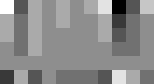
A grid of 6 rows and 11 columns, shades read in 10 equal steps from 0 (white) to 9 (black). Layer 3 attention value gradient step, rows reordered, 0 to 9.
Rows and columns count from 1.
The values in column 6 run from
4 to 5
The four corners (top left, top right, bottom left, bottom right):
0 2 7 5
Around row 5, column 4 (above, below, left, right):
4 4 4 4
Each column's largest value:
7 6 6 4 5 5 5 6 9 6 5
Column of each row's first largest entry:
9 9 9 2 1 1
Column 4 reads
4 4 4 4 4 4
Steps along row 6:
down up down up same same up down up up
